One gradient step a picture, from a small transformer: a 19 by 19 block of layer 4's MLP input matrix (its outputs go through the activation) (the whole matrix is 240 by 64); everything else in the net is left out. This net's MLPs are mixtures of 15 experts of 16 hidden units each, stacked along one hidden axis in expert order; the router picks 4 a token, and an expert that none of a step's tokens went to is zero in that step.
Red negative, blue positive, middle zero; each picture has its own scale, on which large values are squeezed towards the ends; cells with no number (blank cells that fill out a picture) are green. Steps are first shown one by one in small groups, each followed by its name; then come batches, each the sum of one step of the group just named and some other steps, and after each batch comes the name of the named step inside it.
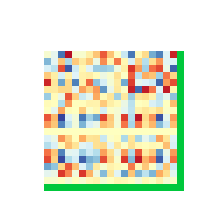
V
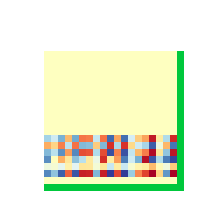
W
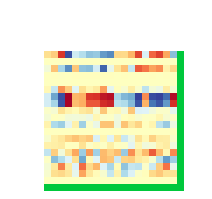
W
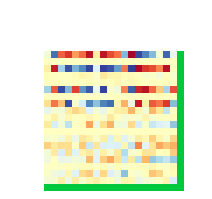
W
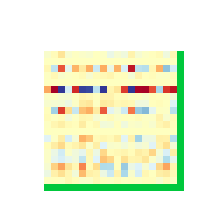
W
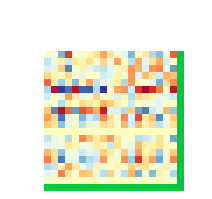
V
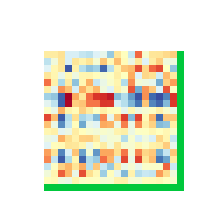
V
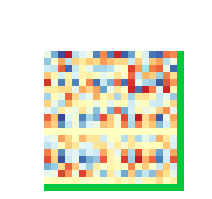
V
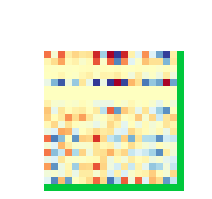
W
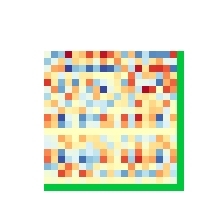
V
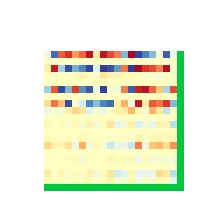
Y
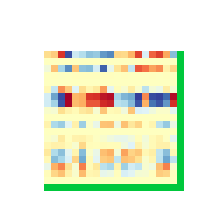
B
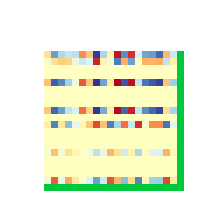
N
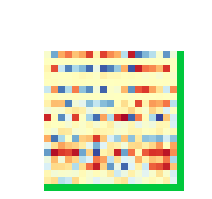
Y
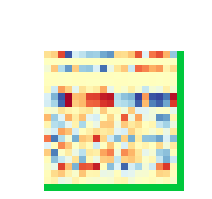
B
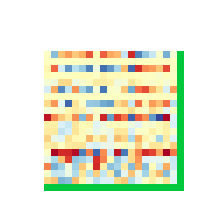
Y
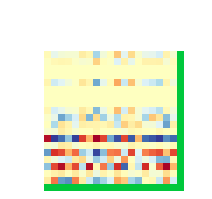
N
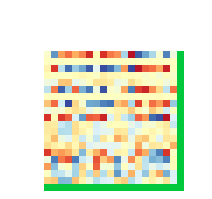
Y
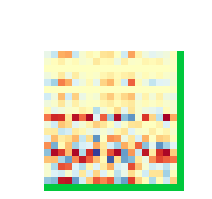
N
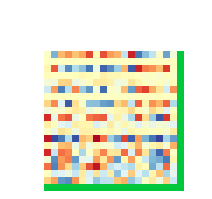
Y
